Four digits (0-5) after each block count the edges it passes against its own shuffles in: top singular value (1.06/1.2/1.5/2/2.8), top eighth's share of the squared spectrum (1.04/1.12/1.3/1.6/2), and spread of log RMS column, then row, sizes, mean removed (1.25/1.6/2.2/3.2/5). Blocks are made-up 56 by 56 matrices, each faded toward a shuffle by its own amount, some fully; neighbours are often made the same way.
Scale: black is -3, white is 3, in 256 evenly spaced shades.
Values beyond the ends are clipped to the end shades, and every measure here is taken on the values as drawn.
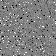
2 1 0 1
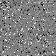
3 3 1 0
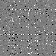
4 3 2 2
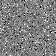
0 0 0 0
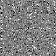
3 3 2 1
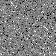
0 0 0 0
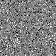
2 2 0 0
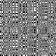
4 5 4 3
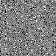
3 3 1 0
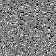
3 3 2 1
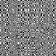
4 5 3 3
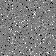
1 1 1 0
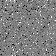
0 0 0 0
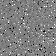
0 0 0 0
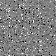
1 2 1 1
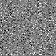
3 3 1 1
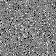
2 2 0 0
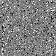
1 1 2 0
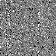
1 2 2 0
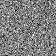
2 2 0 0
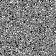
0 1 0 0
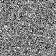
2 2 0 0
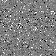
3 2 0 1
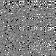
4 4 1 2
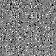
3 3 1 1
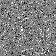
1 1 0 0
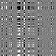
5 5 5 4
